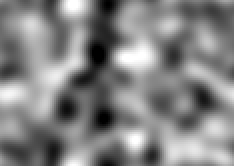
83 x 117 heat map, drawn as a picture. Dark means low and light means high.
No overall slope runs across the table. The values follow a bell shape. Overall the values sit about 50% of the way up the scale. No single row or column stands out from its neighbours.
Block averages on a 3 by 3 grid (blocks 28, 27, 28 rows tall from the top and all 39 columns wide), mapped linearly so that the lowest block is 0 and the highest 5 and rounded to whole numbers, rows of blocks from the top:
311
411
015
